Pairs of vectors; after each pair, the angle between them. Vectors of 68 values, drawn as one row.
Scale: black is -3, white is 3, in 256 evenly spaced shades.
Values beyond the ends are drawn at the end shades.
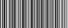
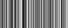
partly aligned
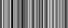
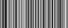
partly opposed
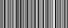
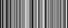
orthogonal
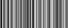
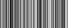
orthogonal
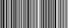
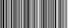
nearly parallel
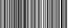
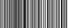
nearly parallel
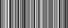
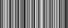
nearly parallel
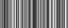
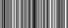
nearly parallel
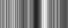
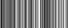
partly opposed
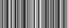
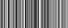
orthogonal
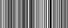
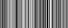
nearly opposite
